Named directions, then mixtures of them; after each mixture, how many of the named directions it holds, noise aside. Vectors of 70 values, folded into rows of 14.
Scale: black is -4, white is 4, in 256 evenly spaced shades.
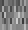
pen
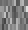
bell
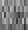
one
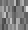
one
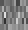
two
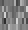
two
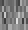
two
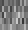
one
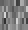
two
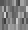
two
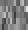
one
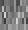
two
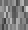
one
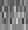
one
